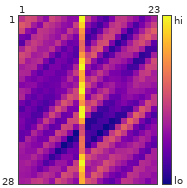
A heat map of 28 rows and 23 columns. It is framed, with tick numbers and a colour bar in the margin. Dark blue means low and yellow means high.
Histogram: skewed, a long tail of high values. Odd lines: column 11. Slope: none. Average level on the scale: 30%.
